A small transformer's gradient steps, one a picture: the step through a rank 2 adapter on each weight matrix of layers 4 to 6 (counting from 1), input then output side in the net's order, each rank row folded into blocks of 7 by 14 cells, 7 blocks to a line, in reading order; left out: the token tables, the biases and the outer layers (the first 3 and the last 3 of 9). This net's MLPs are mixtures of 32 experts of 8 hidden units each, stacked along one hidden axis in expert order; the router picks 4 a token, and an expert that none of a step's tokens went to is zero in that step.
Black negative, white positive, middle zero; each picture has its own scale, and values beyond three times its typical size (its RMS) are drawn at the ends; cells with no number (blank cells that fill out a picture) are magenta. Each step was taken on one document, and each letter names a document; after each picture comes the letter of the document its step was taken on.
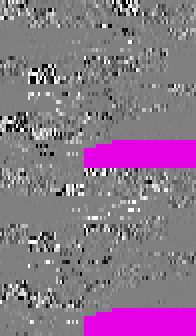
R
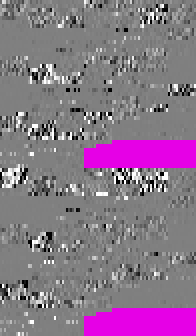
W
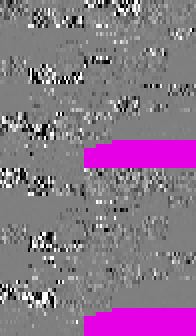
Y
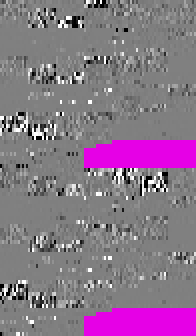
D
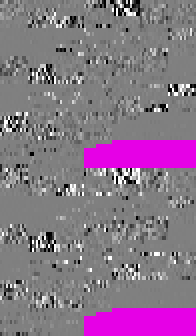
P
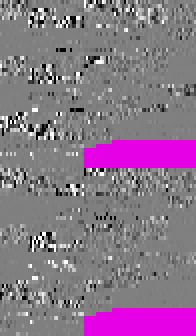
Y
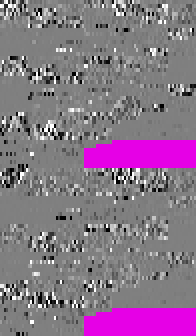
W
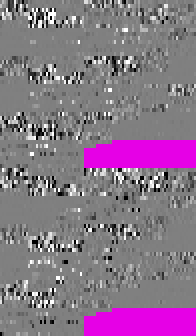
D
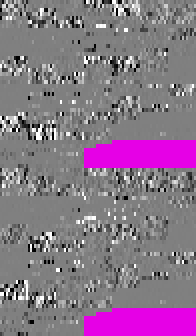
D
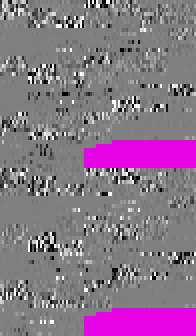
R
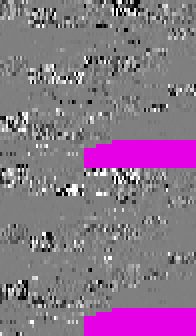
D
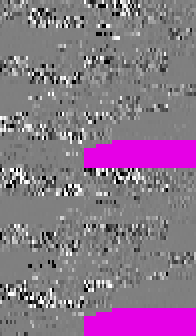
Y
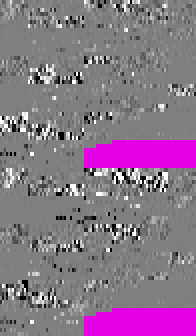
W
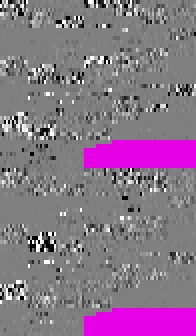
R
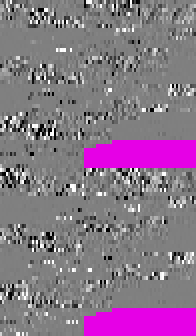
D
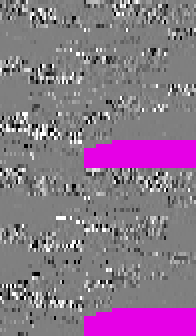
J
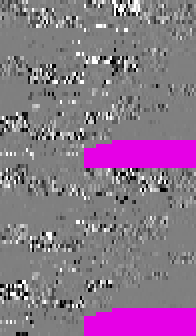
D
